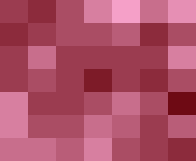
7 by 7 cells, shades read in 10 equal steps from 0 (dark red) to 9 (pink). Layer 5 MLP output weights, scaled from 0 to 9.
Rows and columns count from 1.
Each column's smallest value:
2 2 3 1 3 2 0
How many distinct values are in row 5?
5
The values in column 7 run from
0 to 8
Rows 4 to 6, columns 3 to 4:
3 1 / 3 4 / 4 6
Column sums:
31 28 26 32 35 23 30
